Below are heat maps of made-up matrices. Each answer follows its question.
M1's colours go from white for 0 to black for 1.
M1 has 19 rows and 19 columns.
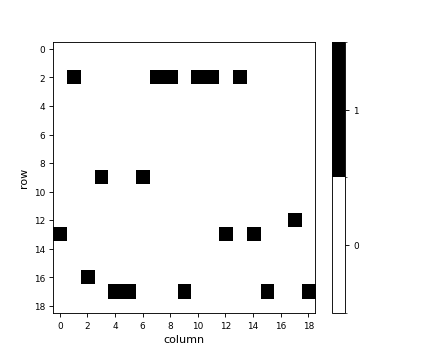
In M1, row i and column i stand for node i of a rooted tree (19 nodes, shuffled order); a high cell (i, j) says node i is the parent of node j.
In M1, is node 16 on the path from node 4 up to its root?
yes
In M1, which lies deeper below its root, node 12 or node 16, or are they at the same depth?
node 12
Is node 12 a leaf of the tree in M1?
no
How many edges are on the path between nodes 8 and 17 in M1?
4
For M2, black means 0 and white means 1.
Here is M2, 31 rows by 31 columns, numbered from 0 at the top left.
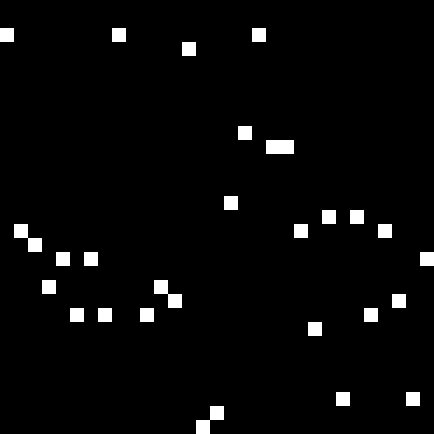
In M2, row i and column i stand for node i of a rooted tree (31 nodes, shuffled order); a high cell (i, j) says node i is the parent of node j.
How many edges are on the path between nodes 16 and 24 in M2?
3
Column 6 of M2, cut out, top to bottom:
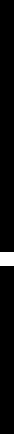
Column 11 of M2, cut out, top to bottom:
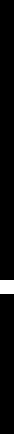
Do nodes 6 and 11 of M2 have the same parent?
no
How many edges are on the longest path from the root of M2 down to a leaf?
16
